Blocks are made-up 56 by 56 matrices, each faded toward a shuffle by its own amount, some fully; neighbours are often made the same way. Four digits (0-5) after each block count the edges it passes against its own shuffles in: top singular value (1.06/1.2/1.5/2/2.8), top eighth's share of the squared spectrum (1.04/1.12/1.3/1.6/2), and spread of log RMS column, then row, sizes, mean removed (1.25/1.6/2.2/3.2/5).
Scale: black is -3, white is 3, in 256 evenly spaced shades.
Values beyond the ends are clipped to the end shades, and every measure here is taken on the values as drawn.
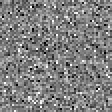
0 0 0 0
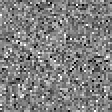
0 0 0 1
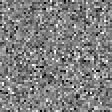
0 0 0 1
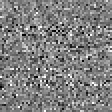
1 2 0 3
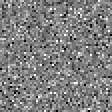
0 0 0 0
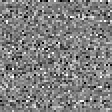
1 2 0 3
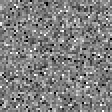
0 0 0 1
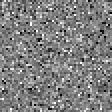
0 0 1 0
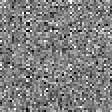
4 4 2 2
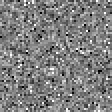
2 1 0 0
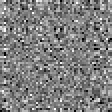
4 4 2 2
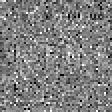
3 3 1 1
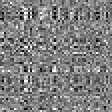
4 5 3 3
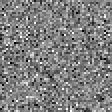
2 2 1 0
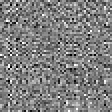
4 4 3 3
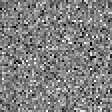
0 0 0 0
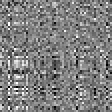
4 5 3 3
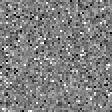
2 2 1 0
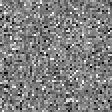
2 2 1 0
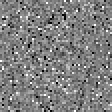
0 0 0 0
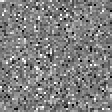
0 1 1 0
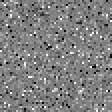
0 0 0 0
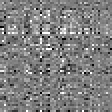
4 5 3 3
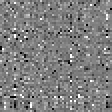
4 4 2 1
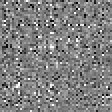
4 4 2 2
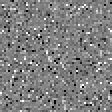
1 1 0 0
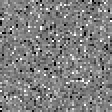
0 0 0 0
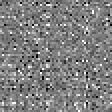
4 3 2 2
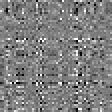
4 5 3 3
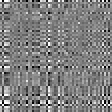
5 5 4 4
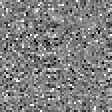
3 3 1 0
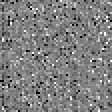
2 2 1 0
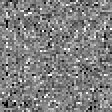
3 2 1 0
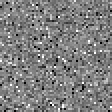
1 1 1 0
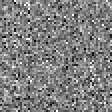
1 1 2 0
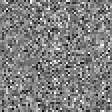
0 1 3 0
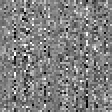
2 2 4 0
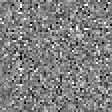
1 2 2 0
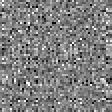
4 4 2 2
